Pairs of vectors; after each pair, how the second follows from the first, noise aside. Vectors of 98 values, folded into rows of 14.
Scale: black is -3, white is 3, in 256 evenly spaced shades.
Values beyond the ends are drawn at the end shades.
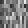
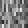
reversed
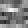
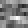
reversed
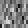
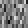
reversed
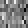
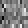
reversed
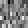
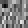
shuffled
